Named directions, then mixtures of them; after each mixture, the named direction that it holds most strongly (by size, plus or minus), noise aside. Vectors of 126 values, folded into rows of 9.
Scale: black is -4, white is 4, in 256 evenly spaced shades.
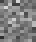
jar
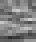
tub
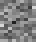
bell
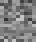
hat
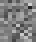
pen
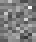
pen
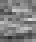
tub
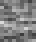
tub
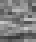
tub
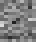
bell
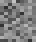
bell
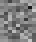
pen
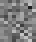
pen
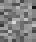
bell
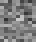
hat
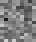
hat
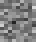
bell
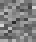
bell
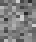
hat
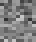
hat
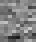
tub
